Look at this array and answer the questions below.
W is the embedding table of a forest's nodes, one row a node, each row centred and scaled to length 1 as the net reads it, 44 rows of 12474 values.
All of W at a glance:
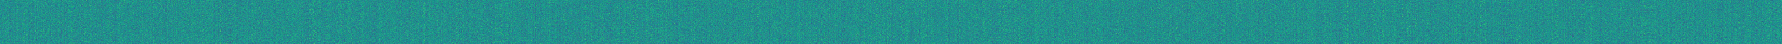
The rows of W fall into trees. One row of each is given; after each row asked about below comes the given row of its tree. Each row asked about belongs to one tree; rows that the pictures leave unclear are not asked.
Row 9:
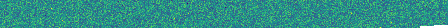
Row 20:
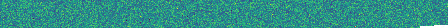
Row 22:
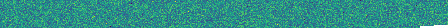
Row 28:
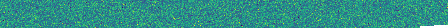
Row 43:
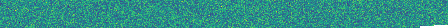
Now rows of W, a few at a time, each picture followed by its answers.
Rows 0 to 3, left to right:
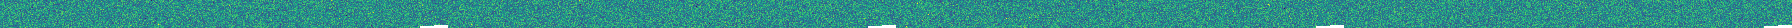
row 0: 20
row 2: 20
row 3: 9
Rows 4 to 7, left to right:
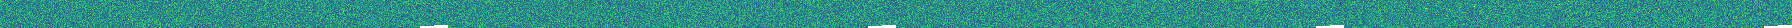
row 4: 28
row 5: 43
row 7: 22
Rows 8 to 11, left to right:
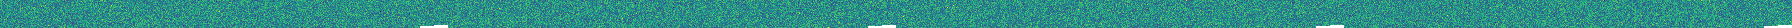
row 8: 28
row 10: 9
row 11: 43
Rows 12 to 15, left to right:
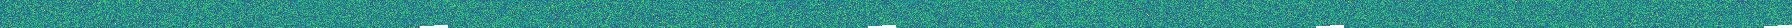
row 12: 9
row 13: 20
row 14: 28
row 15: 43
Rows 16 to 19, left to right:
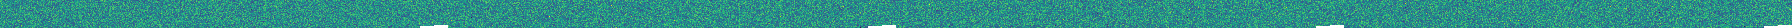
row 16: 28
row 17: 43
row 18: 9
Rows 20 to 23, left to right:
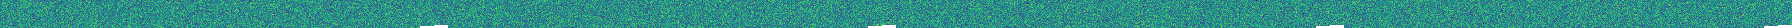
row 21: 43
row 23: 22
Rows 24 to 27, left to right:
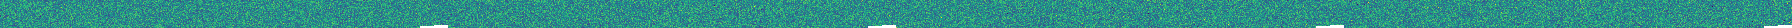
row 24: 20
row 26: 9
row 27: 22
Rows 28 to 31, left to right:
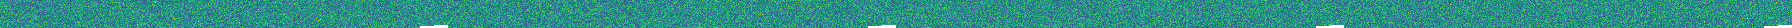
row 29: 43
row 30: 43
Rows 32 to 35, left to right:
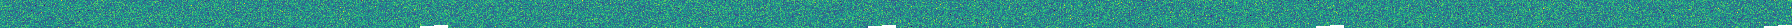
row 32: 28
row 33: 43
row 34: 9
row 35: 9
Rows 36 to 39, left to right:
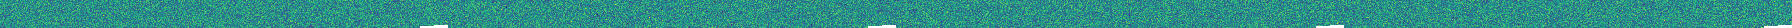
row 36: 43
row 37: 20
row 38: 9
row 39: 22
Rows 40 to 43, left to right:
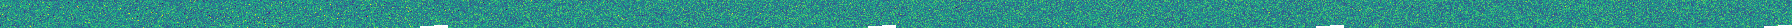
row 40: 20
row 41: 28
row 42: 43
